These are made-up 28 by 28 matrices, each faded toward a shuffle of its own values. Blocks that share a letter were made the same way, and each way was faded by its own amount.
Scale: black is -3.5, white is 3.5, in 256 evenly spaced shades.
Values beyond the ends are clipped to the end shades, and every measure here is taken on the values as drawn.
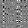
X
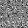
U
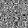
U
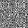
U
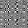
X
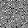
U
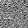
U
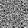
U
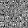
U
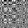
X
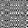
X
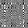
X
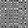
X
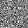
U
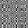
X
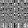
X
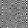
X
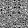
U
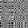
X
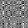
X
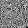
U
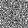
U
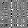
X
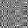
X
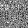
U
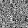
U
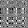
X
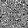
U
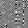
X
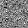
U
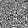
U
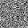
U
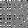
X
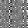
X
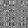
X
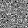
U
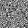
U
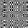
X
